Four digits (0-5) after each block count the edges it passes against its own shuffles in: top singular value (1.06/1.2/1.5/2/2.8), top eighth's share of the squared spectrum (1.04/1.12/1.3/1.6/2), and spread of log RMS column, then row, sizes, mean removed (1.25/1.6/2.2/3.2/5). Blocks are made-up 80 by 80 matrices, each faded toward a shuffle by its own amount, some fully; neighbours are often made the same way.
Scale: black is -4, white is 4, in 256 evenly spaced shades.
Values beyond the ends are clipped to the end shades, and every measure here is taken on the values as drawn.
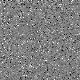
3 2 1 1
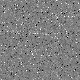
2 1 0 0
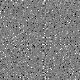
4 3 1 0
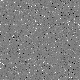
1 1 0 0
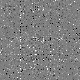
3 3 2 1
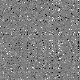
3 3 2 2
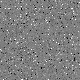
1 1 0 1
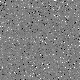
0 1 0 0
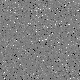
0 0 0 0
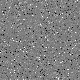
0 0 0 0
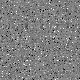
2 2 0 0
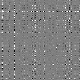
5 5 3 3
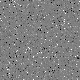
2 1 0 0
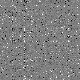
4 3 1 1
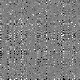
4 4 3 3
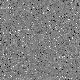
2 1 0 0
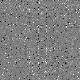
4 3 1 1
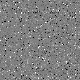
3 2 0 0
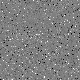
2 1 0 0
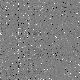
3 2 1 0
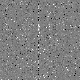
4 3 1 0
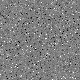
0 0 0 0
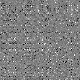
4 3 2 2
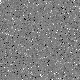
0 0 0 0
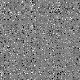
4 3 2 2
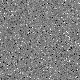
0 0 0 0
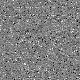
3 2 0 1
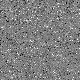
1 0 0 0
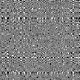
5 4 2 3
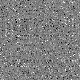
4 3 1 1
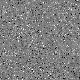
3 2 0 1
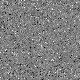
2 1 0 0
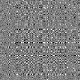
5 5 3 3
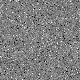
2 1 0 0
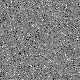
0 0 0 0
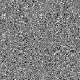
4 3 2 1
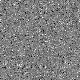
2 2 0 1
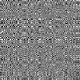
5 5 3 3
